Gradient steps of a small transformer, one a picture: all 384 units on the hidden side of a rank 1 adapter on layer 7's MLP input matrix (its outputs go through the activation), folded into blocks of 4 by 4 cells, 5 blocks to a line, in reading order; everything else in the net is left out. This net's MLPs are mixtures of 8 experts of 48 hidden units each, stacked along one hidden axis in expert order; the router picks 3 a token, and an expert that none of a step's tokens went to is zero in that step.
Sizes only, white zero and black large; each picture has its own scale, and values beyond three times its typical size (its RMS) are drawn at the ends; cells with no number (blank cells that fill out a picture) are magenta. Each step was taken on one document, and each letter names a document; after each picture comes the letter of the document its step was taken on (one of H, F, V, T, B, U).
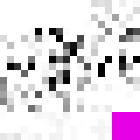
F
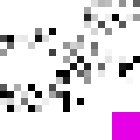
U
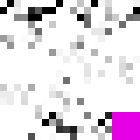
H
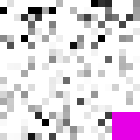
H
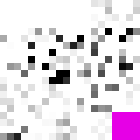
F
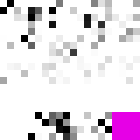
H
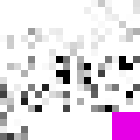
F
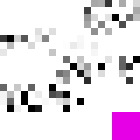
U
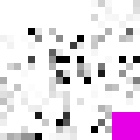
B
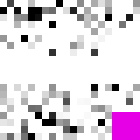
H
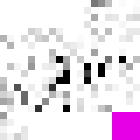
F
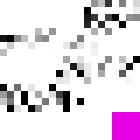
U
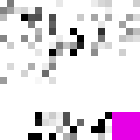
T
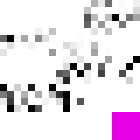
U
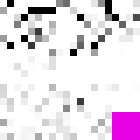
H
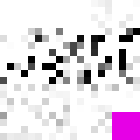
B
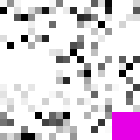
H
